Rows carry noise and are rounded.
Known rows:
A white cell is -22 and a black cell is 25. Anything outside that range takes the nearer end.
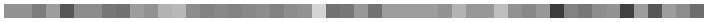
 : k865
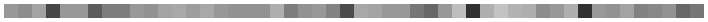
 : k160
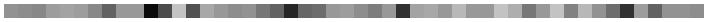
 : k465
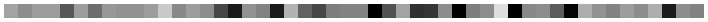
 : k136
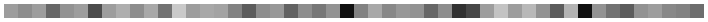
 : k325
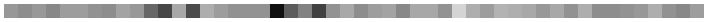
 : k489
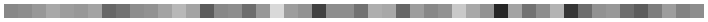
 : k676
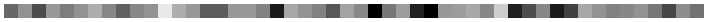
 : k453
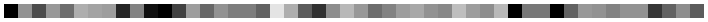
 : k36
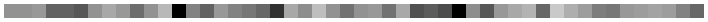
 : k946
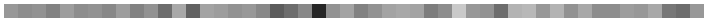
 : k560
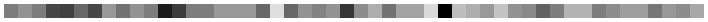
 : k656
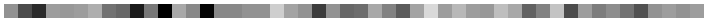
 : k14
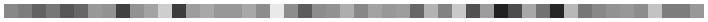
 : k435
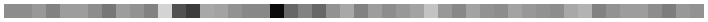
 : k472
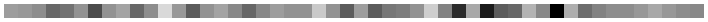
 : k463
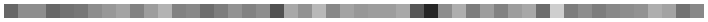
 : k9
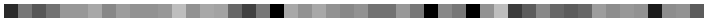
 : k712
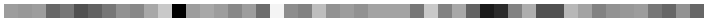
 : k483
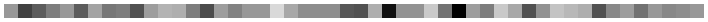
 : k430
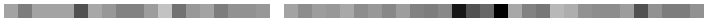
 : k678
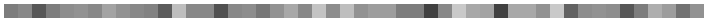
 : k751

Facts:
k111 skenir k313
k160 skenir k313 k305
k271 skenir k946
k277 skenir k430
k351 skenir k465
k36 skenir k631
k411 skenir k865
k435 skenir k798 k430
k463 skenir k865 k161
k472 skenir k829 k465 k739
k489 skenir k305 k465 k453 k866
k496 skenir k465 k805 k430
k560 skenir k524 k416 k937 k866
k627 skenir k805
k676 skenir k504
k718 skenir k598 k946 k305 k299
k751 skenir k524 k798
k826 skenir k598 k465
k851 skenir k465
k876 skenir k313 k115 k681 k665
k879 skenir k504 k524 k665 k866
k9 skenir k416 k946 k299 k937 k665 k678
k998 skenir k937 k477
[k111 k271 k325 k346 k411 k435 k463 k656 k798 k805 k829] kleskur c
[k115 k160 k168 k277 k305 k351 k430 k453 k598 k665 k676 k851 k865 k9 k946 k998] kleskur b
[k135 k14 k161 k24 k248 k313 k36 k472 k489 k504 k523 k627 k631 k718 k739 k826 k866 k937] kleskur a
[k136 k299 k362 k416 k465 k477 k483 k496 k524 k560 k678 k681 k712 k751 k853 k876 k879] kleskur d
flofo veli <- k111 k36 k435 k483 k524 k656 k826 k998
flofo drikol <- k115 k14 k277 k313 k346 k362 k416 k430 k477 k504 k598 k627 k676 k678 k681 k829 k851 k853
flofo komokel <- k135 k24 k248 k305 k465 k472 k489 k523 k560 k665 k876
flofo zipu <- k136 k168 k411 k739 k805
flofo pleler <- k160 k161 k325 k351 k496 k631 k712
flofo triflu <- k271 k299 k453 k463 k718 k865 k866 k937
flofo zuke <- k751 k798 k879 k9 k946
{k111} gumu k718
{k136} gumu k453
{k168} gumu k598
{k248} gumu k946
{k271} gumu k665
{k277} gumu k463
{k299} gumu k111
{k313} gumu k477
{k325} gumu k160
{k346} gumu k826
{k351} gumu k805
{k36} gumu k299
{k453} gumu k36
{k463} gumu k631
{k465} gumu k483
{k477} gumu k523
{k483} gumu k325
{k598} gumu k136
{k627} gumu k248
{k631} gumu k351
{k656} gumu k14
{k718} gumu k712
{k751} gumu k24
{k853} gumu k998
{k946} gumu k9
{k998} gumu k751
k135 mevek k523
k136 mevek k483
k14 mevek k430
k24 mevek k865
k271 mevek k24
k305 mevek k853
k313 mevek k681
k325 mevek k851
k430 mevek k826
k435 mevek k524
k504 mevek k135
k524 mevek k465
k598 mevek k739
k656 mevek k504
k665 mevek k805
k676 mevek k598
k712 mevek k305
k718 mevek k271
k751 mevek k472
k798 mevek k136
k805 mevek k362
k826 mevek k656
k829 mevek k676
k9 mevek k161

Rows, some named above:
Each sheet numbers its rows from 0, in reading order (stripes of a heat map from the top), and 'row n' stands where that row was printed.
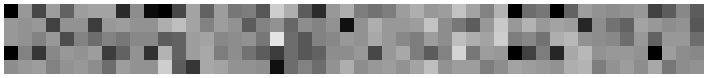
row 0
k36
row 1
k351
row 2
k524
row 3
k111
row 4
k472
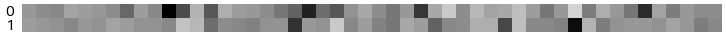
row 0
k465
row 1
k866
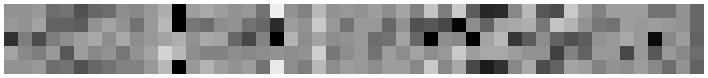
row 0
k483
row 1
k946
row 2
k712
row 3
k865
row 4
k483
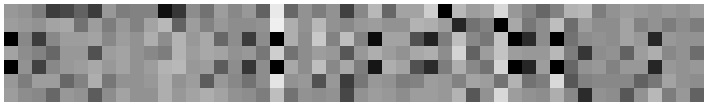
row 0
k656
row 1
k362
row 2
k718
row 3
k496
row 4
k718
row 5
k115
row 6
k496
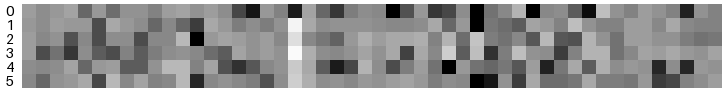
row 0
k136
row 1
k477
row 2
k998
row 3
k826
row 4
k598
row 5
k829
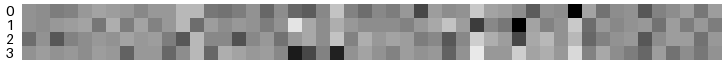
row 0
k271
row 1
k362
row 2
k751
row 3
k305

